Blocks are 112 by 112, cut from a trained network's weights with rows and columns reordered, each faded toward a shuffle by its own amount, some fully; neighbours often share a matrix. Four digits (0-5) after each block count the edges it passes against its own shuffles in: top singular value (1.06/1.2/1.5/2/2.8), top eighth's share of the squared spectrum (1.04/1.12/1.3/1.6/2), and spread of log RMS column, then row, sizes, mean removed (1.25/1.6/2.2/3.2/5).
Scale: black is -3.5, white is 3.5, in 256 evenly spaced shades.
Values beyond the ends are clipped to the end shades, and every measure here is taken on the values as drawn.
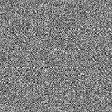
4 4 0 3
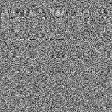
4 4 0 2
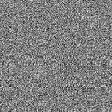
4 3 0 2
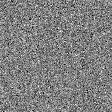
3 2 0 0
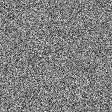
0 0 0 0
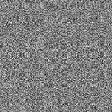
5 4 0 2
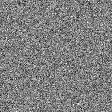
1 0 0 0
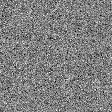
1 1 0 0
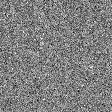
0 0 0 0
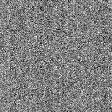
3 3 0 1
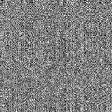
4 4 1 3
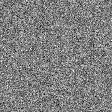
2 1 0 0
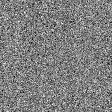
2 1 0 0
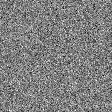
1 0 0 0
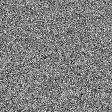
0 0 0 0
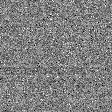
1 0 0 0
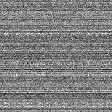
5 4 2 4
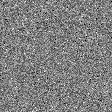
0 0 0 0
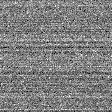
4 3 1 2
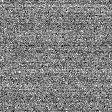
3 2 0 1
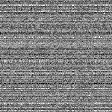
5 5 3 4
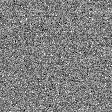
0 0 0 0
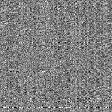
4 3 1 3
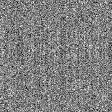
3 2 0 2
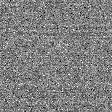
2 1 0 0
